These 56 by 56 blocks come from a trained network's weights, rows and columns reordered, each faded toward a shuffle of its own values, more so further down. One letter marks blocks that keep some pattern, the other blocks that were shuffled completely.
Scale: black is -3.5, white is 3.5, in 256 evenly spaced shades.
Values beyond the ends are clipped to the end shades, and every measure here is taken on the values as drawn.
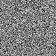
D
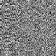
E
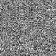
E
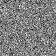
D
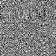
E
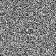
E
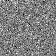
D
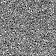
D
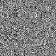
E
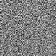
E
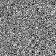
E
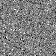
D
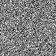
D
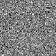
E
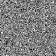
E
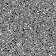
D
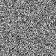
E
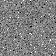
D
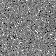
D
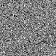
E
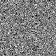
E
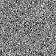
E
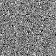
E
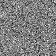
D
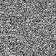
E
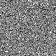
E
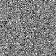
E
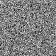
D
